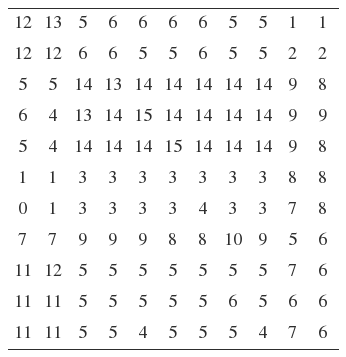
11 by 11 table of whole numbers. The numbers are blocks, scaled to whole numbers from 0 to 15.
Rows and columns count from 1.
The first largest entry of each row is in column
2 1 3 5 6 10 11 8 2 1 1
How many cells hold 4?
5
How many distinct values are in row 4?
6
